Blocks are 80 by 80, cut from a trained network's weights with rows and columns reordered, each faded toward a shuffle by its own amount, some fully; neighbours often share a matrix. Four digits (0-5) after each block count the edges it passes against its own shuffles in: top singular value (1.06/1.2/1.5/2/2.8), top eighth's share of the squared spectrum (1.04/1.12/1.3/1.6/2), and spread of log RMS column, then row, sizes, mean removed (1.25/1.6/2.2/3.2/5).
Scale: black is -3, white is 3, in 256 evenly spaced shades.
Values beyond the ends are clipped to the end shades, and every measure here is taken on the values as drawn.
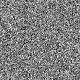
3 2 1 1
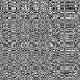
5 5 3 4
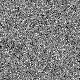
0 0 0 0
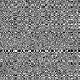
5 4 2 3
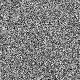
0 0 0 0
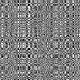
5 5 4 4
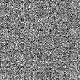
4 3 1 0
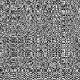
5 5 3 3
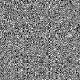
4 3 2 1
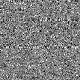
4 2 0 1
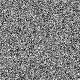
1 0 0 0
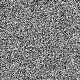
0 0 0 0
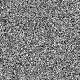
2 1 0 0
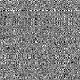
4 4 2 3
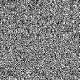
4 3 1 1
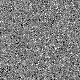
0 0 0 0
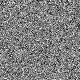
2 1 0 0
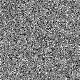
1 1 0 0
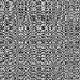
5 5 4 3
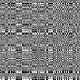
5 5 3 4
